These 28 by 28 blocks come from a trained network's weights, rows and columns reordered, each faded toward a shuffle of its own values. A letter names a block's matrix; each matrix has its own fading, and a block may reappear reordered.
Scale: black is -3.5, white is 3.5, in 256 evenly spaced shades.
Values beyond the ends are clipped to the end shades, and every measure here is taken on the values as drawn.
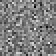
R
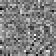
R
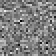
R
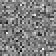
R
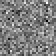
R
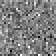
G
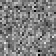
G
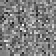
G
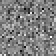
G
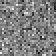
G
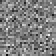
R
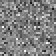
R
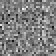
R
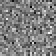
R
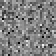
G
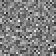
R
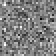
R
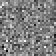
G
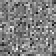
G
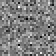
R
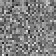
R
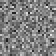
R
